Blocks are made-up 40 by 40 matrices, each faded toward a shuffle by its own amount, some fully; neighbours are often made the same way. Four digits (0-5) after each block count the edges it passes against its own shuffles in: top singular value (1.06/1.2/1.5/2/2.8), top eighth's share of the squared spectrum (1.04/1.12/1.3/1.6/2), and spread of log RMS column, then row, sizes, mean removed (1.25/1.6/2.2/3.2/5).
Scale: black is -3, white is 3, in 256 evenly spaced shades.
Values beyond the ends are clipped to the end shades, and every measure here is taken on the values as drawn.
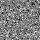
1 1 0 0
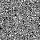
1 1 0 0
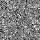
1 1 0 0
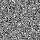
2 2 0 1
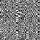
4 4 2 2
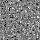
1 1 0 0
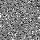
0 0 0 0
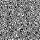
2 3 1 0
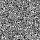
1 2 0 0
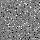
0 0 1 0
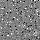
0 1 0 0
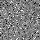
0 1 0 0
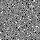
0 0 0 0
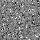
0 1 1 0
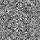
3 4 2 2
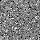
0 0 0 0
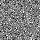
1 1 0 0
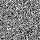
0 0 0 0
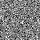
1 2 0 0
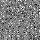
2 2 1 0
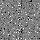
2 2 1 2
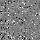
1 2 1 1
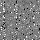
2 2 2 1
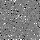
1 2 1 1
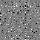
2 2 1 1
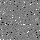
1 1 0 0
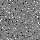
0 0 0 0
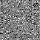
3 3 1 1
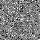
2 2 1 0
